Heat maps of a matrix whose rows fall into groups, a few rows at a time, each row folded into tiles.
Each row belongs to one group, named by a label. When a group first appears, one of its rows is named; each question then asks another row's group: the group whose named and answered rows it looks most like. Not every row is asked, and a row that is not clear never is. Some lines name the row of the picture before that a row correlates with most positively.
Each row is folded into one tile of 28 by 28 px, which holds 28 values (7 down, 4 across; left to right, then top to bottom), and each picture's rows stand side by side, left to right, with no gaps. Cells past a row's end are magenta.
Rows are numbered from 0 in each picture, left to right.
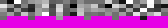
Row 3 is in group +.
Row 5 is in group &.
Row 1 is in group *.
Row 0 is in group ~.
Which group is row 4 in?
~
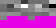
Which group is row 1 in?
+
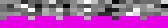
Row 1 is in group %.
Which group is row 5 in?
+
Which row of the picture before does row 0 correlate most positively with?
0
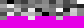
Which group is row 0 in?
~
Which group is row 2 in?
%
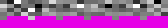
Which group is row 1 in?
%
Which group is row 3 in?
+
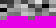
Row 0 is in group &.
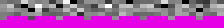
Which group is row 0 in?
+
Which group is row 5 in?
+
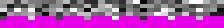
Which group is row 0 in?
%
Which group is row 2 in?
%
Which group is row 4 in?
%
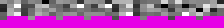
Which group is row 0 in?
*
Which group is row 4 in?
*
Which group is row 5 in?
+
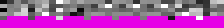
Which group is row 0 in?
&
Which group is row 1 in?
*
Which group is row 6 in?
&
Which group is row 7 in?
%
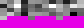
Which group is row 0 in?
*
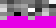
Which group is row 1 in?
%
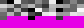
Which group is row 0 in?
~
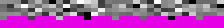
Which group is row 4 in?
+
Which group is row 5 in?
~
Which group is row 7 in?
+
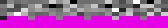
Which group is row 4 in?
%
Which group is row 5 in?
~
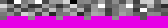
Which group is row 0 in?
~
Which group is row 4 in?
*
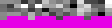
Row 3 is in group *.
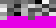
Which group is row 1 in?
~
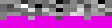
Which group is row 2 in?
&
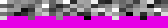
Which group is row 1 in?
*
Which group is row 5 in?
%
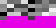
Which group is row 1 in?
&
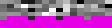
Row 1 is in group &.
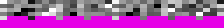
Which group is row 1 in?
&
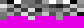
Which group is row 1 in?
%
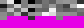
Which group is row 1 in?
&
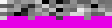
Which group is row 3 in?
%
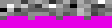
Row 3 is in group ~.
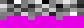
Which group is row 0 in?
~
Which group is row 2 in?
*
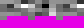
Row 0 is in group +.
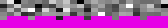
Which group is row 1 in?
%
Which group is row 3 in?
*
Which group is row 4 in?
*
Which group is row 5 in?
+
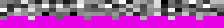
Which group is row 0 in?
%
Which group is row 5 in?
*
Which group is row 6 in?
%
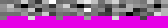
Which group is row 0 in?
+
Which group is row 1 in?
%
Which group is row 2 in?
+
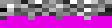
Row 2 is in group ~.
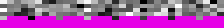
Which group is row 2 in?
+
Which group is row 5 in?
&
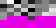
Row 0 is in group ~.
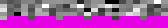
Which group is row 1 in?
*
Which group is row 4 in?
&
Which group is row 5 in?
~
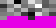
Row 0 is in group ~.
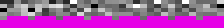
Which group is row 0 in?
&
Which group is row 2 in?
~
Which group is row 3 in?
%
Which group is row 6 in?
~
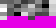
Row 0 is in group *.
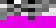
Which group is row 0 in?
~
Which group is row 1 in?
&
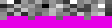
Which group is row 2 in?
~
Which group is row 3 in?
*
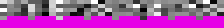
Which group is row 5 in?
*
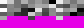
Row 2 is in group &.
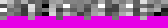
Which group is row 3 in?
*
